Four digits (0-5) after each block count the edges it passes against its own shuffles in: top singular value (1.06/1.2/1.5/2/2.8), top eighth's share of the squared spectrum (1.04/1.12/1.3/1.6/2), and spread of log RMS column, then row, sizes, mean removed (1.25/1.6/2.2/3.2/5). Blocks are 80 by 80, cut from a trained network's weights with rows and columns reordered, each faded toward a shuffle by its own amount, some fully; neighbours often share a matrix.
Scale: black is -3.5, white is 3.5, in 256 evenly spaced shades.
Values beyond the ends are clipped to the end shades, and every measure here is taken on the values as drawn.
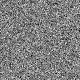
0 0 0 0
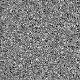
3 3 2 1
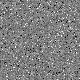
0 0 0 0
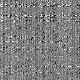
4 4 0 3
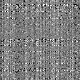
4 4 1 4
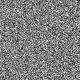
0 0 0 0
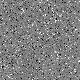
0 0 0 0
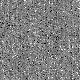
2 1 0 0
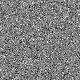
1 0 0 0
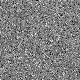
0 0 0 0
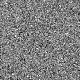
1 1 0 0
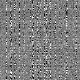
3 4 4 0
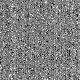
2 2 0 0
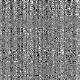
4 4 1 3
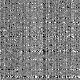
4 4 1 3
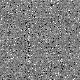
2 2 2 0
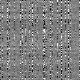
3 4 4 0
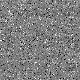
1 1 1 0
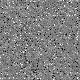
1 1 1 0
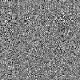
3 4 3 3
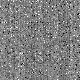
2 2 0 1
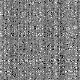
4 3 0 3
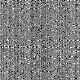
4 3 0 3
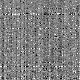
4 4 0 3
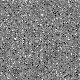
1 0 0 0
